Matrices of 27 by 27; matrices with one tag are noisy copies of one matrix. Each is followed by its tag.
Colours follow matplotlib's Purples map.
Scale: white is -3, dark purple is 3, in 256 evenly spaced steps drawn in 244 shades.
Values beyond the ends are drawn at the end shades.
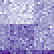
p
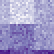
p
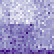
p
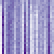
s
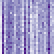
s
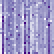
s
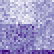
p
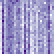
s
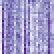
s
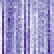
s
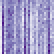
s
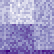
p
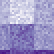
p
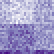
p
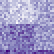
p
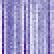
s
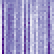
s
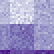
p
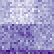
p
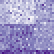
p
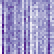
s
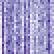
s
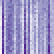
s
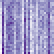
s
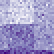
p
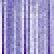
s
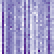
s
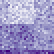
p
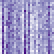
s
